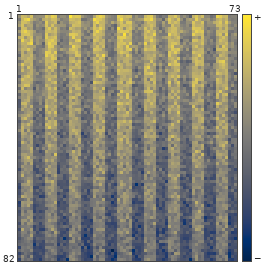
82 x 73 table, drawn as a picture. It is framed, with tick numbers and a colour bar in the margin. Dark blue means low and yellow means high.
Stripes: upright, repeating 9 times. Slope: up to the top. Average level on the scale: 50%.
